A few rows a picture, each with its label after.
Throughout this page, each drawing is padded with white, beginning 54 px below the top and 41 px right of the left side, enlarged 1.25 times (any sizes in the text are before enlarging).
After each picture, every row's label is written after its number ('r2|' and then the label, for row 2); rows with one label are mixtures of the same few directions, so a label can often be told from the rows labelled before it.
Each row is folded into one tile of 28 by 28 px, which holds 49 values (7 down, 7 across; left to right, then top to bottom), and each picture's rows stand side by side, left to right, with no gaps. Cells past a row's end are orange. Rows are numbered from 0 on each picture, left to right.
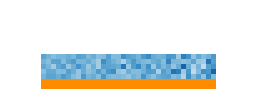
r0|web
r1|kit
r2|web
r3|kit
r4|kit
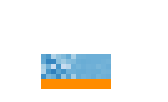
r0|web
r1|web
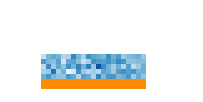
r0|kit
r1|web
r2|web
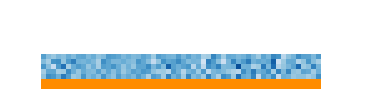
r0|web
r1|kit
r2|kit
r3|web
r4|kit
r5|web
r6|kit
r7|web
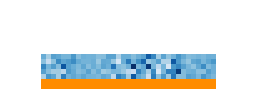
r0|web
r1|kit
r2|web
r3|kit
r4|web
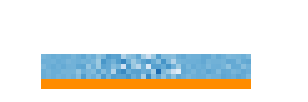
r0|kit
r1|kit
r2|web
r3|kit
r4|kit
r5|web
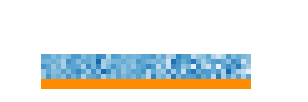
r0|kit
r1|kit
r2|kit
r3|kit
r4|web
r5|kit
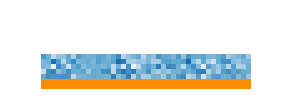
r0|web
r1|kit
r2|web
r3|web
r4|web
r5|web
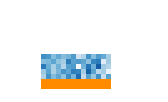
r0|kit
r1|kit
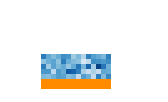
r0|kit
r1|web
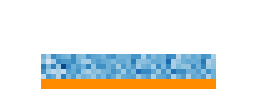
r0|web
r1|web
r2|kit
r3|kit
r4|kit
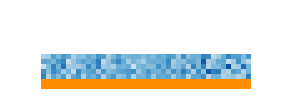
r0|kit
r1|kit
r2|web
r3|kit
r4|kit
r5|web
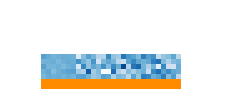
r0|kit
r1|kit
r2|web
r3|web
